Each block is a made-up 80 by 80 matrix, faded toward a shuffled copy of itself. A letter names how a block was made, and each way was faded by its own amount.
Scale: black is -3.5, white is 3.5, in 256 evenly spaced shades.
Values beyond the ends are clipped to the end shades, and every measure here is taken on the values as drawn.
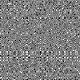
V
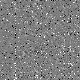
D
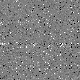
D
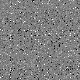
D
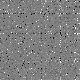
D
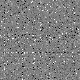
D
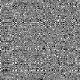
V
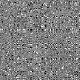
V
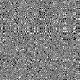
V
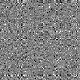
V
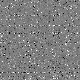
D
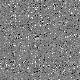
D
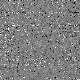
D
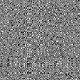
V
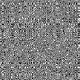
V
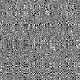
V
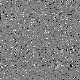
D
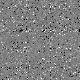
D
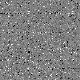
D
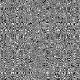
V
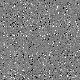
D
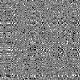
V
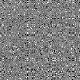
V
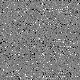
D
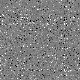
D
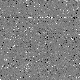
D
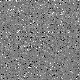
D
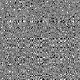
V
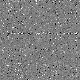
D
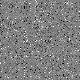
D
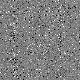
D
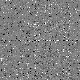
D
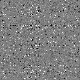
D
